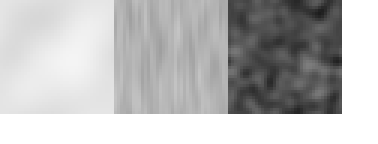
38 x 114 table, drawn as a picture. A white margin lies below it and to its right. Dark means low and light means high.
The table splits into one row of 3 panels. Panel 1,1: very high, smooth, faint in contrast. Panel 1,2: high, streaked downward, faint in contrast. Panel 1,3: low, blotchy.
